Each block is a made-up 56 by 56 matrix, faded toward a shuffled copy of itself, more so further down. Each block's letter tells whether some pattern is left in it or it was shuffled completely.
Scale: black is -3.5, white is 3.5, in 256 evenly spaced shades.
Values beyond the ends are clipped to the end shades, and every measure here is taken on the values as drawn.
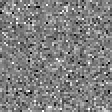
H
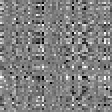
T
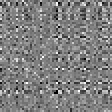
T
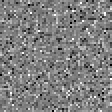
H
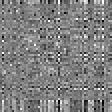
T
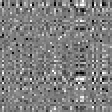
T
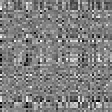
T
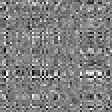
T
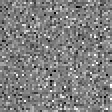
H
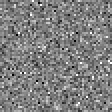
H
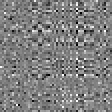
T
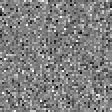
H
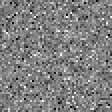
H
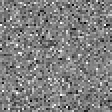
H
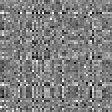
T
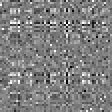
T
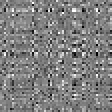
T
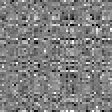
T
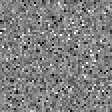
H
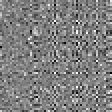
T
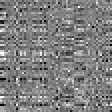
T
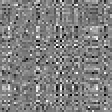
T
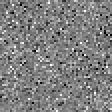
H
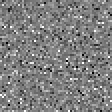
H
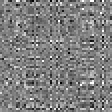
T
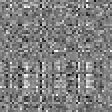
T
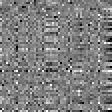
T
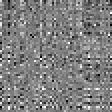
T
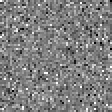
H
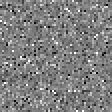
H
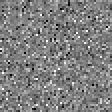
H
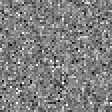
H
